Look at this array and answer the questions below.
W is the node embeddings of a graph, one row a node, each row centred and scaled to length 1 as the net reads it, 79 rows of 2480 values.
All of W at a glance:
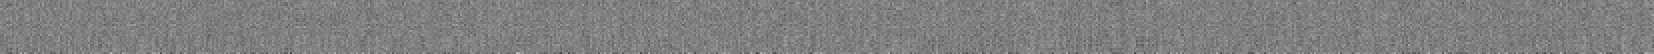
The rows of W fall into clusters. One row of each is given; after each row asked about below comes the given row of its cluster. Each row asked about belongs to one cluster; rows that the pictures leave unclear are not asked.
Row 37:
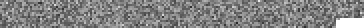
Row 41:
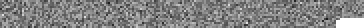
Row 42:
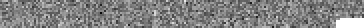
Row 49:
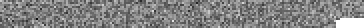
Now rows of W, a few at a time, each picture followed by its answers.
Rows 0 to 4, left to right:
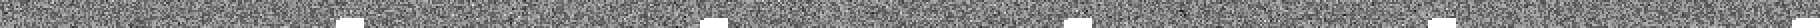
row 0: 42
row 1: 49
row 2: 37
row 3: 49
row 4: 42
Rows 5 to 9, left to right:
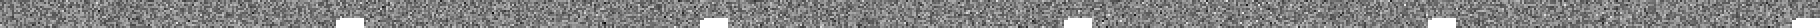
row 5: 42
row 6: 41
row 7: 42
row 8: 42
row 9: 49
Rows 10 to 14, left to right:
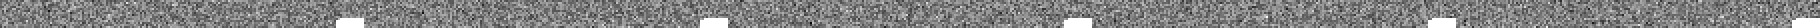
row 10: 41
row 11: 42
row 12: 37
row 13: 49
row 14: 49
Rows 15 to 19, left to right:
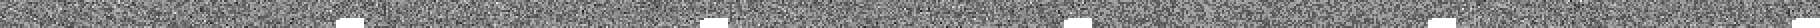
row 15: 37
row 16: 41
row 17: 42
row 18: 37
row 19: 42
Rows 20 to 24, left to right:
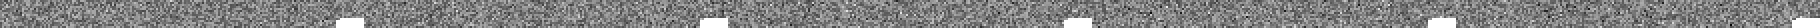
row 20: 41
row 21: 37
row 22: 37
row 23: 42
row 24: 49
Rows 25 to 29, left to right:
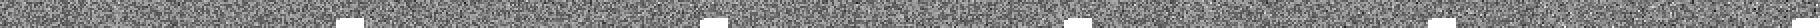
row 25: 37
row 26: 41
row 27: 49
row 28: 37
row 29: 37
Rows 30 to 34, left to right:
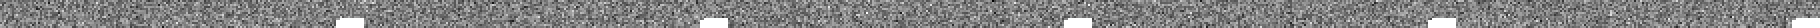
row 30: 42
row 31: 49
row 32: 37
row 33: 49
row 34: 42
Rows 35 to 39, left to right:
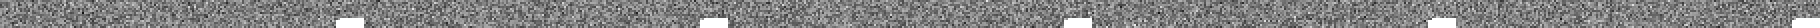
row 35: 41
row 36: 37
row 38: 49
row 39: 41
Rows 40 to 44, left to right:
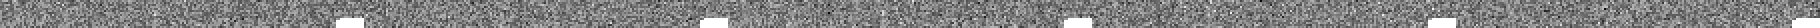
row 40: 42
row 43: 37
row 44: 49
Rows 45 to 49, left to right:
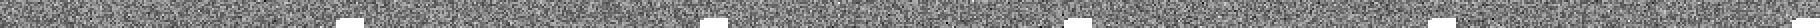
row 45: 37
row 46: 42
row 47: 49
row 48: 41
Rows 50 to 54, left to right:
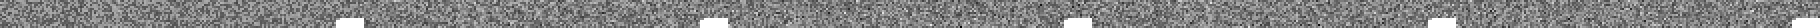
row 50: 37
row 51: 37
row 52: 42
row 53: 37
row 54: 42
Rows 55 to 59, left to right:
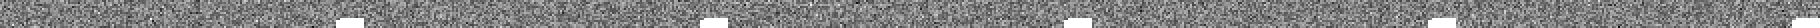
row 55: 49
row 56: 41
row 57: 49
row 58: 41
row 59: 42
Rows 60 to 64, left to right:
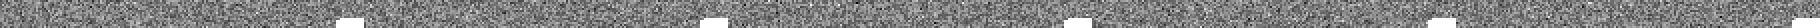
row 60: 41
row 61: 41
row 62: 49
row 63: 37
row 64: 41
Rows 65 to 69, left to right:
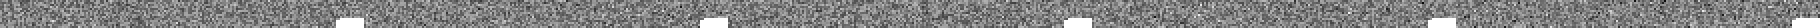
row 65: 42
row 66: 41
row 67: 49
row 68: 41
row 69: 42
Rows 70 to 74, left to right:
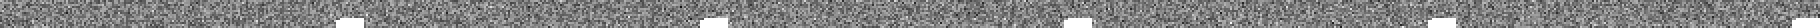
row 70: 49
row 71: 41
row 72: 42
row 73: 41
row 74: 42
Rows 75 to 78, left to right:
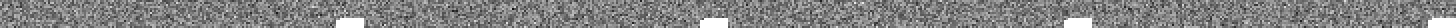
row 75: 42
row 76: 49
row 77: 41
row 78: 42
